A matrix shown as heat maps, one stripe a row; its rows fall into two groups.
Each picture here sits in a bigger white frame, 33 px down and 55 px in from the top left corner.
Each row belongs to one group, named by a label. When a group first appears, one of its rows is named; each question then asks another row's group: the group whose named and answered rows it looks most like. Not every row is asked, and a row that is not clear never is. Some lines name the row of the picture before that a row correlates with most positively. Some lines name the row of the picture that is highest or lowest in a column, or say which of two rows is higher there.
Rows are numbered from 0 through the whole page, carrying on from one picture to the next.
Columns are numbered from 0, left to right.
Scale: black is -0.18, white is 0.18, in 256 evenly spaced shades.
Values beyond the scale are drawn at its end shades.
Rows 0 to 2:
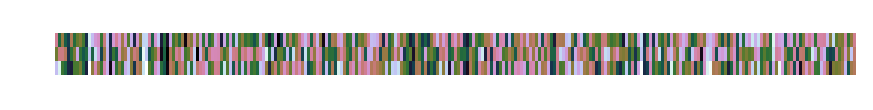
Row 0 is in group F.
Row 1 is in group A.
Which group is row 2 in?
F
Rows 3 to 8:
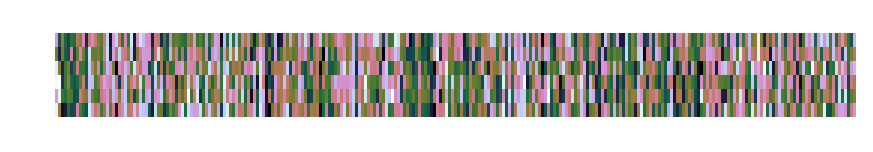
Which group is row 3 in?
F
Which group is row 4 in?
F
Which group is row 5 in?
A
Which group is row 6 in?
F
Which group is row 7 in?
F
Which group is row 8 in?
A
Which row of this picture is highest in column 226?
4
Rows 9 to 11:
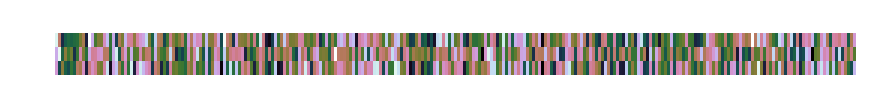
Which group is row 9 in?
F
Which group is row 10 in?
F
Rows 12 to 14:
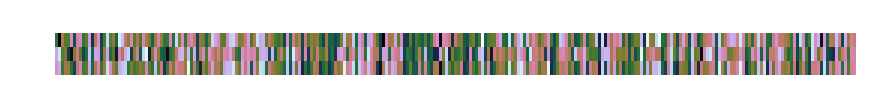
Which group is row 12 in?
A
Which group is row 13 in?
A
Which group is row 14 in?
A
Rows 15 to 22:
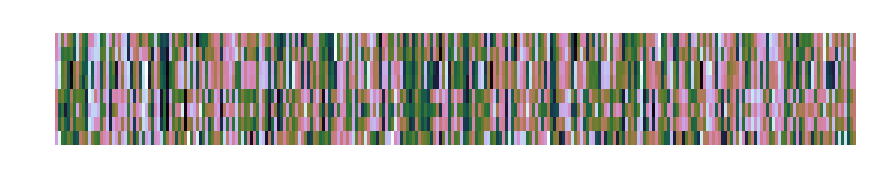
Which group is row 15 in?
A
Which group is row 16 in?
A
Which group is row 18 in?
A
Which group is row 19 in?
F
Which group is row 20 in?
A
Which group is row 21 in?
F
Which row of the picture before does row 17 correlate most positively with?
13
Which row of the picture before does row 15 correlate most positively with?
14
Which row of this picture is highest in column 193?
22
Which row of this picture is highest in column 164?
22
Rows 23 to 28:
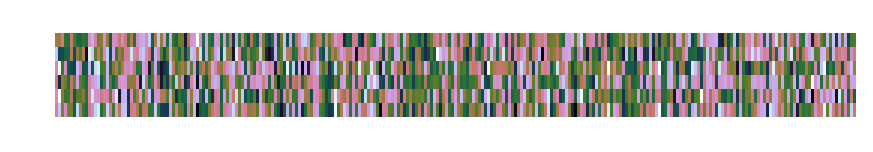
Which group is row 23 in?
F
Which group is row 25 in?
A
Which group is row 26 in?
A
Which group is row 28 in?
A
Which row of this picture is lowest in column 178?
26
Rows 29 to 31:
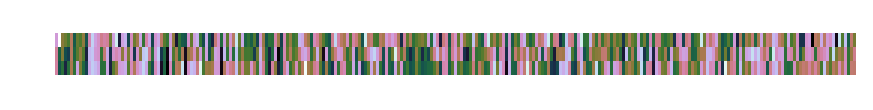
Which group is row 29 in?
F
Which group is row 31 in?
A
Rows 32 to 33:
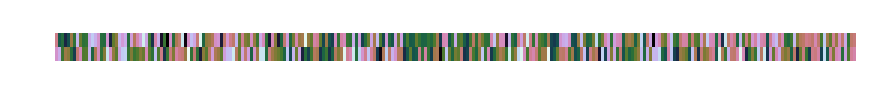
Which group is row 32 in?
A
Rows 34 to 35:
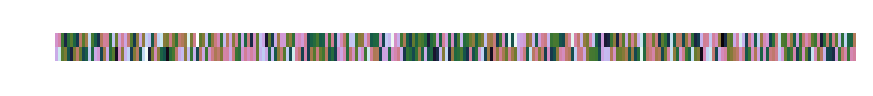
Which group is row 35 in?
A
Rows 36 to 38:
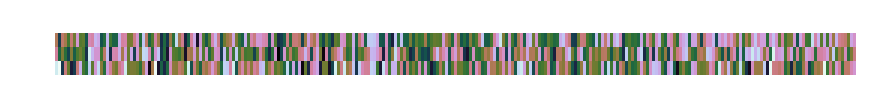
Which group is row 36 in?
A
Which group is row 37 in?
F
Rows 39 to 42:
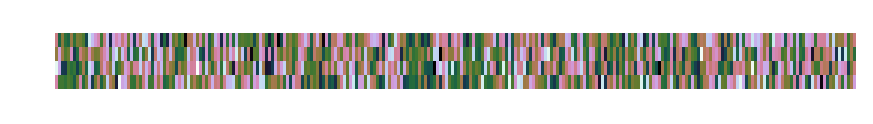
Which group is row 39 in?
F
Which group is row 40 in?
F
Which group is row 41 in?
F
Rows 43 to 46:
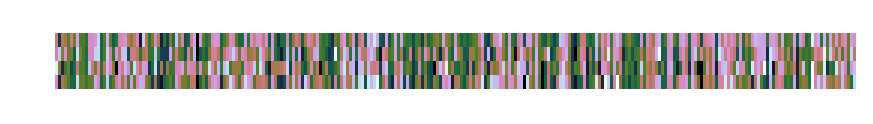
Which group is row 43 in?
A
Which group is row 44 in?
A
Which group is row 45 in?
A
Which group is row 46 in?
A
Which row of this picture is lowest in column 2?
45
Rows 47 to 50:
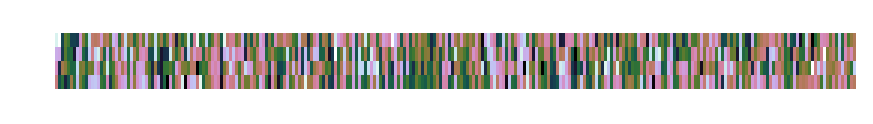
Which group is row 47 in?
F
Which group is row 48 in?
A
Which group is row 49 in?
A
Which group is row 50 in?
A
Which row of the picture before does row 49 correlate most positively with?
46
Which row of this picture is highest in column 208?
49
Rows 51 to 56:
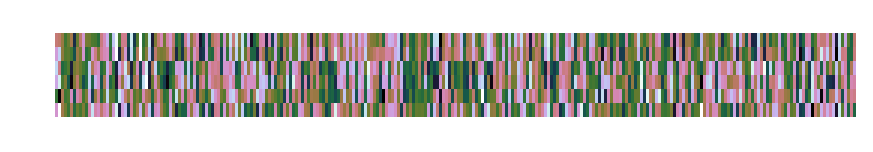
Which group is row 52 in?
F
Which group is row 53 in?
A
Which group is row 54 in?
A
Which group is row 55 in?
A
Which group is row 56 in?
F
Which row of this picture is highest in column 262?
53
